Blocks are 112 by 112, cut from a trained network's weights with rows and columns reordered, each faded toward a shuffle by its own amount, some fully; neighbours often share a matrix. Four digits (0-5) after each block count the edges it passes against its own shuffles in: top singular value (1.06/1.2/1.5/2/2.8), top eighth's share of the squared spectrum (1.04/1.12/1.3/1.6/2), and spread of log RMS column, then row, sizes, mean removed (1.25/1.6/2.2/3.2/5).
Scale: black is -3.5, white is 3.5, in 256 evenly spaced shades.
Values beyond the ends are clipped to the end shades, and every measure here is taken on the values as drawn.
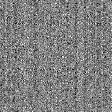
3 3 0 3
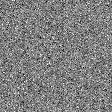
0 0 0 0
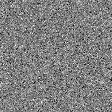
1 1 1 0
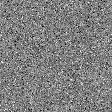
0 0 0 0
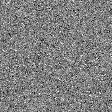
1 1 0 0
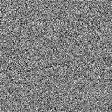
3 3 1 1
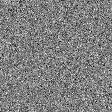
0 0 0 0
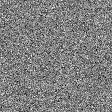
0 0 0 0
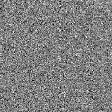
3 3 2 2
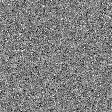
0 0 0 0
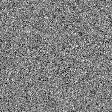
1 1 0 1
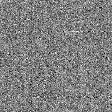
2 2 0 2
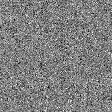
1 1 0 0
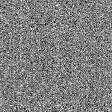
1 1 0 1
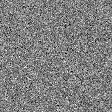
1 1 0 0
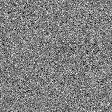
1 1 0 0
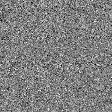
2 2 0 2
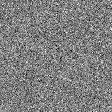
2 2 0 0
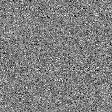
2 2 0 2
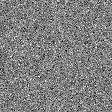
1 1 0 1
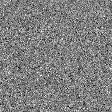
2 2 0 2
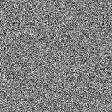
3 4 1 2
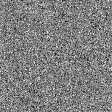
1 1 0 0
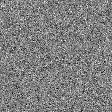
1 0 0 0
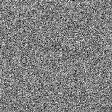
2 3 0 1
